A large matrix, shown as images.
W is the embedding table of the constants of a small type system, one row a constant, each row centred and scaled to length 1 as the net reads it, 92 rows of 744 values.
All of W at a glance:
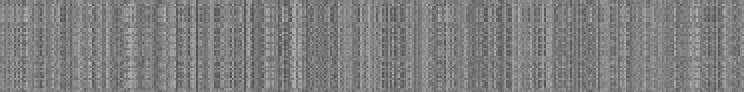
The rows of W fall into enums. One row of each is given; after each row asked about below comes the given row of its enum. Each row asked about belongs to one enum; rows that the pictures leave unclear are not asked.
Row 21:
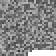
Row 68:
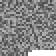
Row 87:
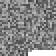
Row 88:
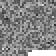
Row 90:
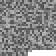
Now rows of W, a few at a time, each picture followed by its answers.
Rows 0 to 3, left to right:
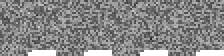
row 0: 88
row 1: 90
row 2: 88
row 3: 90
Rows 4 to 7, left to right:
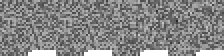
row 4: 68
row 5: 68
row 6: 87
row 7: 88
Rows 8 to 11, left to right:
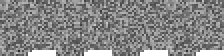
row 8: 21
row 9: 87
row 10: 68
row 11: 21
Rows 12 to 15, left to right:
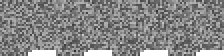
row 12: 68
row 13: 21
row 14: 87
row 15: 21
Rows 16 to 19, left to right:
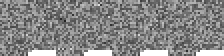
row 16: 87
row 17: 88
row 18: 87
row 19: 21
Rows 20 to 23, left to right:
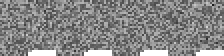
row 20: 87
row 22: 68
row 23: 88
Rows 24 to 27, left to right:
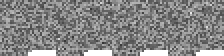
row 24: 90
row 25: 88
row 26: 21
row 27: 88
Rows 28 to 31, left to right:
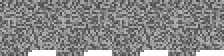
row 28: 68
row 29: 90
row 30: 68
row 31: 90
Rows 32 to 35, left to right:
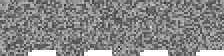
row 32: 21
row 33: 87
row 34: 88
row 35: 68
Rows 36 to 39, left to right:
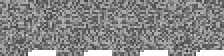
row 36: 87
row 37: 90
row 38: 90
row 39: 21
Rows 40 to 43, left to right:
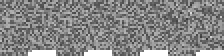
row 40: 90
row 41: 68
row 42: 68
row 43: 88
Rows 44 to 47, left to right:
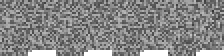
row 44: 90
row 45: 68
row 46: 90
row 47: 87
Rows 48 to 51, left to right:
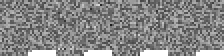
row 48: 90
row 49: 88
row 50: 87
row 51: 90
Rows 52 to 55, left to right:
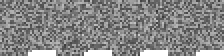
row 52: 90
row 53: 21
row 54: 87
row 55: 90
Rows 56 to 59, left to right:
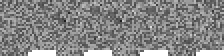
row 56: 68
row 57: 88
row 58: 88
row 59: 87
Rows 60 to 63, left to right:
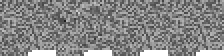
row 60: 68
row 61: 88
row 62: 68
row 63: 68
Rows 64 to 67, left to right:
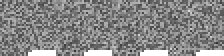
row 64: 68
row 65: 21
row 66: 21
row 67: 88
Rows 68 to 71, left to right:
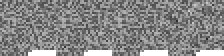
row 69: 90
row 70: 90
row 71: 88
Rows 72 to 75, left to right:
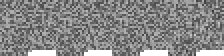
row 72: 90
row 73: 68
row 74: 68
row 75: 87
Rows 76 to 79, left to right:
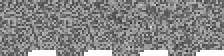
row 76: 68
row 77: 68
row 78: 88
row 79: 21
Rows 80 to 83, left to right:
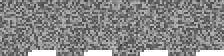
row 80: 68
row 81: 90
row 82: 21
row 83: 90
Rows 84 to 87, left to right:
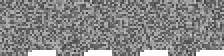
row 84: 90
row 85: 21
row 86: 68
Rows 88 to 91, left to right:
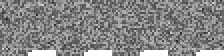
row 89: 21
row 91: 88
